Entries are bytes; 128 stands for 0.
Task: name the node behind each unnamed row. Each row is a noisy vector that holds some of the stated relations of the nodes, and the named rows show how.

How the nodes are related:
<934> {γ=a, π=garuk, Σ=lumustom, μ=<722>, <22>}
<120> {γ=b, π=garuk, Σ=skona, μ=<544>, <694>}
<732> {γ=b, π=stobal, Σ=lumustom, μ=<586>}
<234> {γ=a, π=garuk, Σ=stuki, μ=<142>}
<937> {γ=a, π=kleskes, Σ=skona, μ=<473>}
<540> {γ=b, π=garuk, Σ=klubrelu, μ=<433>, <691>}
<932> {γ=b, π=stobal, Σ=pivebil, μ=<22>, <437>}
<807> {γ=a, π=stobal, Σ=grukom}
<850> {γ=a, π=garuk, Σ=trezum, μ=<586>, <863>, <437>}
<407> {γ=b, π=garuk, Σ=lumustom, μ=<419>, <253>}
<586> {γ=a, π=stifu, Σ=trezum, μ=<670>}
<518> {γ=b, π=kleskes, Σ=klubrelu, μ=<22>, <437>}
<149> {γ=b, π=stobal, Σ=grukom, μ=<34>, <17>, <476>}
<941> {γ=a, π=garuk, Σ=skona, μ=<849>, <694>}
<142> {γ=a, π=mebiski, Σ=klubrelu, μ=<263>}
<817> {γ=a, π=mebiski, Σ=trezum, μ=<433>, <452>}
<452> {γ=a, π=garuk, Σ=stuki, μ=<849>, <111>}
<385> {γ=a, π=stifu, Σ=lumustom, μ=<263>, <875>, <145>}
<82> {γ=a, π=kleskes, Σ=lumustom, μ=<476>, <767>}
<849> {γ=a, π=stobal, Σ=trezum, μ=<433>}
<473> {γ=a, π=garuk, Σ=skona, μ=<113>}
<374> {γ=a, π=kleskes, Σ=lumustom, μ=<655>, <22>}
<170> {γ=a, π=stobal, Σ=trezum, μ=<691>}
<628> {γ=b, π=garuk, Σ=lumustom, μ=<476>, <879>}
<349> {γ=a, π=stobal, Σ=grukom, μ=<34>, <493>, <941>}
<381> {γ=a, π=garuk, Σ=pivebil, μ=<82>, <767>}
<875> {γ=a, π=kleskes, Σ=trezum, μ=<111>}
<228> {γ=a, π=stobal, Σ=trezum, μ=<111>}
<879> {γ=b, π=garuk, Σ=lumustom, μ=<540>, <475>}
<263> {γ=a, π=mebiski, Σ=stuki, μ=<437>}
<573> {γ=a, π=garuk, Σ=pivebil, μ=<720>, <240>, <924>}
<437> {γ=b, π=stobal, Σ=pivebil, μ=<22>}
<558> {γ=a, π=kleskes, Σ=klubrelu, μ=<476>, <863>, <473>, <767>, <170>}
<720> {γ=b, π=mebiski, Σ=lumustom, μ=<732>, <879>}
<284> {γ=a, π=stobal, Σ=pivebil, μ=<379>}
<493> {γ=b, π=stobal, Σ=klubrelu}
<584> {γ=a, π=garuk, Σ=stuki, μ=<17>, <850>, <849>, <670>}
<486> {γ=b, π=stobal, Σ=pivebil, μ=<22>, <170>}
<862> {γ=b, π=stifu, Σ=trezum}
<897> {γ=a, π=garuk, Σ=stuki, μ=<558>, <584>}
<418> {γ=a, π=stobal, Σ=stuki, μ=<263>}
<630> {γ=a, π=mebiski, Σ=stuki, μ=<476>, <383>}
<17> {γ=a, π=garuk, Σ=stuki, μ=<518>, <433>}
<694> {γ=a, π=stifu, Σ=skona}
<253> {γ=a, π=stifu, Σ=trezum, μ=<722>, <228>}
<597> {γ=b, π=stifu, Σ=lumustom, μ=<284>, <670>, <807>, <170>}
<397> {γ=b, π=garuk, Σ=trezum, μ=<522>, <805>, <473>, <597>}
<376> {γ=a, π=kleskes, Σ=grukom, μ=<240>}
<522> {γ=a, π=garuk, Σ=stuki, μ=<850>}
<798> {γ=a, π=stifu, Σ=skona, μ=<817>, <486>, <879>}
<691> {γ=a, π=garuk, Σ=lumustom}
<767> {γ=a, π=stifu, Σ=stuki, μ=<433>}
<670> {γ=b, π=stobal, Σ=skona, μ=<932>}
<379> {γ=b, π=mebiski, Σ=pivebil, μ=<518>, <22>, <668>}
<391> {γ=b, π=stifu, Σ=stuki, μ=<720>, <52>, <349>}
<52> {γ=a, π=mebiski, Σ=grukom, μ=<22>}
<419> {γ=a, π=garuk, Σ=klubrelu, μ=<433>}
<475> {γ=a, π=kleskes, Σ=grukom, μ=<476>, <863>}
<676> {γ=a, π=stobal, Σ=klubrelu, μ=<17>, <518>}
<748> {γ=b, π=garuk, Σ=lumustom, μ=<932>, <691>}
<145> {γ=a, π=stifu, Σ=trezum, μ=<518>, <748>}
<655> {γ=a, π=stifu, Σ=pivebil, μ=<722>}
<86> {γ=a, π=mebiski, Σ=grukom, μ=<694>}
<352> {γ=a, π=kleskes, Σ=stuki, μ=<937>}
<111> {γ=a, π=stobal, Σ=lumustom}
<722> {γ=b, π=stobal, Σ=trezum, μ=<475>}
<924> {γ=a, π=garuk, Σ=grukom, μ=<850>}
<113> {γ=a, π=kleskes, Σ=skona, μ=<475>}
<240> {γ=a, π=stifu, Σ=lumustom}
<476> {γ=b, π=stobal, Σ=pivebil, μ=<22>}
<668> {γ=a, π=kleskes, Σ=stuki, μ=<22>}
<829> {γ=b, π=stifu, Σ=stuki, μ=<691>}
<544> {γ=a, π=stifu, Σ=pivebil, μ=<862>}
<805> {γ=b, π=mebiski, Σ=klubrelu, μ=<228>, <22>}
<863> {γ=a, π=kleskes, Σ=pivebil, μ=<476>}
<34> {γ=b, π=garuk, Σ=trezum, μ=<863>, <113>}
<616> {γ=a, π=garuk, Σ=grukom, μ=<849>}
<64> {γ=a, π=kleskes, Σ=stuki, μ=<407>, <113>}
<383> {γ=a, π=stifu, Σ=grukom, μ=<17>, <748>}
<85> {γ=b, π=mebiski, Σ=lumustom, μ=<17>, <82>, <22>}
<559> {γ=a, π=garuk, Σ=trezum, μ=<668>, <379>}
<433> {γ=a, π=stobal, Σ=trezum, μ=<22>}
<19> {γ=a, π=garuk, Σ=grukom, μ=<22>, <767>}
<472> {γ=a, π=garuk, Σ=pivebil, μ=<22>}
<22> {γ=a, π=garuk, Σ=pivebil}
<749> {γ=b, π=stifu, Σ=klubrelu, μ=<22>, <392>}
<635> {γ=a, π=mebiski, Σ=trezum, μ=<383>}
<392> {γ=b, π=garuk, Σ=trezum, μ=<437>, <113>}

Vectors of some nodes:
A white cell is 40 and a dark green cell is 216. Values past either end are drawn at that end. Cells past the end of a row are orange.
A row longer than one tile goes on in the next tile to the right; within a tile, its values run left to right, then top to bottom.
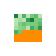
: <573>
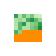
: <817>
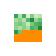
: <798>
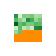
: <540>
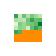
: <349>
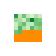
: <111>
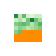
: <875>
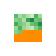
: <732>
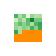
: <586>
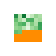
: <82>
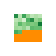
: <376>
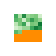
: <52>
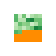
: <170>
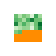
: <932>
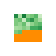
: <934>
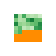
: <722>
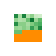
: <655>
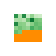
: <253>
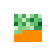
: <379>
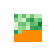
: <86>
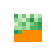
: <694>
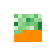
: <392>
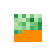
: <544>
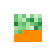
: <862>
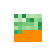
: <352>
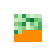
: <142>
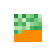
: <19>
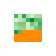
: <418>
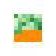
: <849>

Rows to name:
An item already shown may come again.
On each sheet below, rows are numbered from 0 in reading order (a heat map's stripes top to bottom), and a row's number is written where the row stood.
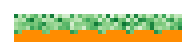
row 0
<573>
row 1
<253>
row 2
<349>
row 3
<145>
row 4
<17>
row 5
<798>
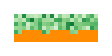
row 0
<385>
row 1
<630>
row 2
<397>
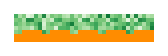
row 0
<670>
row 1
<616>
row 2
<597>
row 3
<934>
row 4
<17>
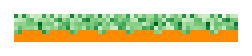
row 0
<113>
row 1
<798>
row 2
<573>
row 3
<120>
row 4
<691>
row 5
<85>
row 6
<113>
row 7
<635>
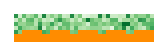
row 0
<473>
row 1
<452>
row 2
<228>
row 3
<475>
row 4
<407>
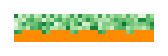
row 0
<941>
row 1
<767>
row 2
<433>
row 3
<349>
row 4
<670>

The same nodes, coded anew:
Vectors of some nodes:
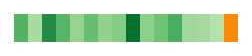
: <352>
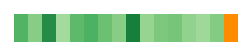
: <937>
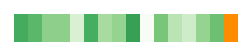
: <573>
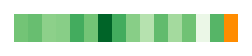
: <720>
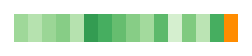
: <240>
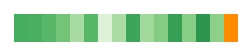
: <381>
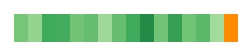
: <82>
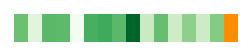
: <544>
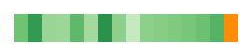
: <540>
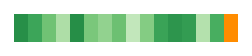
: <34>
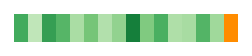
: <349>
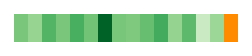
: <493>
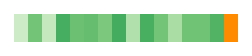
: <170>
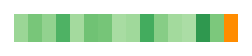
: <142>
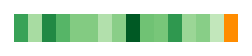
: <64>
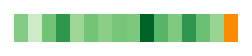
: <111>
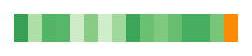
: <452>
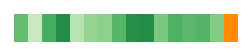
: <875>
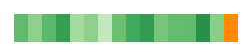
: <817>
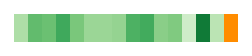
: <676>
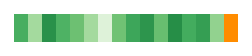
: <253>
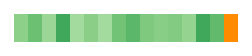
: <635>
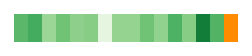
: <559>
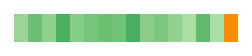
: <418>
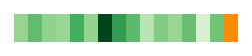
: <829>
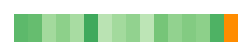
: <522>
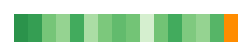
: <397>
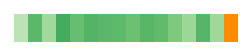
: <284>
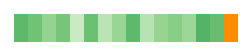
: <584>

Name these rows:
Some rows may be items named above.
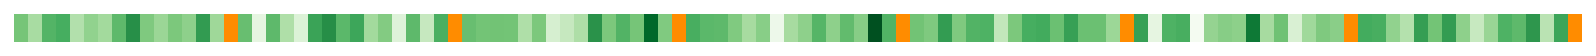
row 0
<385>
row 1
<694>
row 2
<419>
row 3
<19>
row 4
<655>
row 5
<86>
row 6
<879>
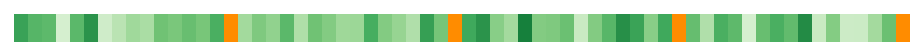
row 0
<473>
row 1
<142>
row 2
<392>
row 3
<376>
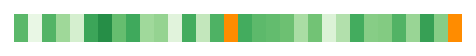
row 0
<694>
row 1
<381>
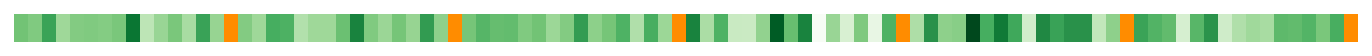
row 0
<798>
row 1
<385>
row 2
<630>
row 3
<120>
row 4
<476>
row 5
<473>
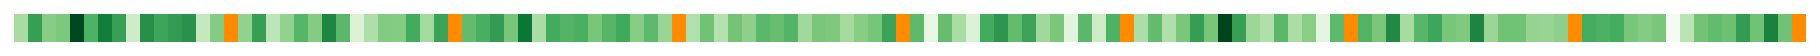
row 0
<476>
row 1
<748>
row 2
<149>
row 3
<586>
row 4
<694>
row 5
<732>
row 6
<937>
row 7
<934>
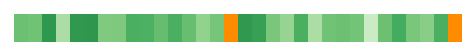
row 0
<113>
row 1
<397>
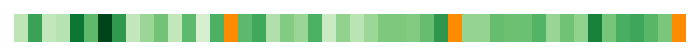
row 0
<670>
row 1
<850>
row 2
<767>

